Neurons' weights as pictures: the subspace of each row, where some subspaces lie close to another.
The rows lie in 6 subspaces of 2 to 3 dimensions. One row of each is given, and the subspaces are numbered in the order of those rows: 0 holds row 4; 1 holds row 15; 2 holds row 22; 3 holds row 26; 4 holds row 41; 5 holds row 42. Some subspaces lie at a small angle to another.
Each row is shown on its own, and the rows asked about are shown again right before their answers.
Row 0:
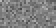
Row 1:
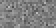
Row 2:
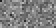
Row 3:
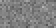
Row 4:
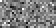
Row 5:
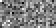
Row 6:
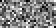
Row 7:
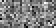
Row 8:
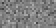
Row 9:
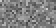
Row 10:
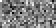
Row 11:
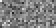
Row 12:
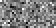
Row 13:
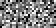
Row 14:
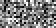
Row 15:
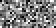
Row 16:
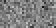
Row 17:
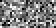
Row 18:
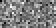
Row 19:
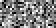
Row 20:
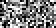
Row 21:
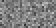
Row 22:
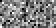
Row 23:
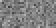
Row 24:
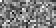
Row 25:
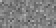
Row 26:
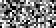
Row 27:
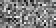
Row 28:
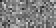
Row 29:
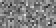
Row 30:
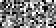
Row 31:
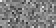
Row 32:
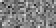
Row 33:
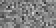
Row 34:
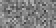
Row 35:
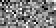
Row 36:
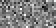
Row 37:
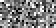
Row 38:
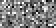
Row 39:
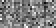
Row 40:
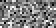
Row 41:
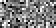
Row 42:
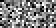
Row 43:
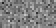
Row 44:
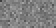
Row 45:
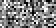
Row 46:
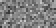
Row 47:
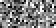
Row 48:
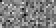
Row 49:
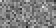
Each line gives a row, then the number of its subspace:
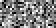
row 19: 4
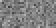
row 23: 4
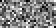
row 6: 2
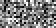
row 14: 3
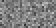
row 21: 5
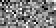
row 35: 1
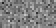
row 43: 1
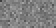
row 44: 5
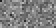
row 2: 5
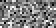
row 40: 4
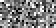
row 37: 5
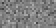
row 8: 1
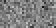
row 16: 4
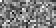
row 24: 2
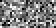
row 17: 0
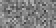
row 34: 3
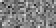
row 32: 4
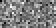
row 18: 3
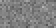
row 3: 2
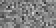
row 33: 3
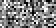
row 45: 3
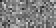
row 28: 4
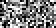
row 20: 4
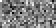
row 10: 3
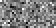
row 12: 0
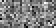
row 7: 5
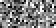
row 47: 5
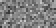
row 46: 4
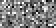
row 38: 0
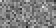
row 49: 2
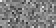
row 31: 5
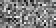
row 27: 3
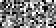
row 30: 0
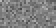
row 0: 1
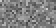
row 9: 1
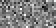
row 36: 2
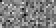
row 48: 2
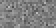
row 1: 3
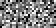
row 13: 1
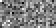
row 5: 0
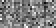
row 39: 5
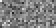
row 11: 0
